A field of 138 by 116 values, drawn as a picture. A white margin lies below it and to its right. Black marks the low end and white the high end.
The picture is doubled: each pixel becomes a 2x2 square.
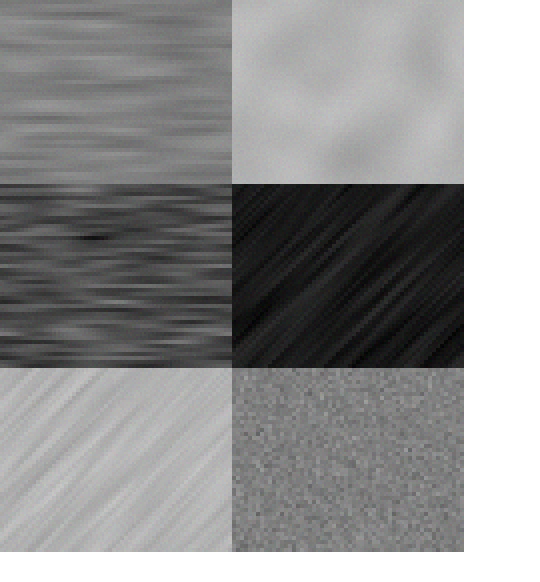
It is made of 3 by 2 panels. Panel 1,1: middling, streaked across, faint in contrast. Panel 1,2: high, smooth, faint in contrast. Panel 2,1: low, streaked across. Panel 2,2: very low, slanting up to the right, faint in contrast. Panel 3,1: high, slanting up to the right, faint in contrast. Panel 3,2: middling, fine-grained, faint in contrast.
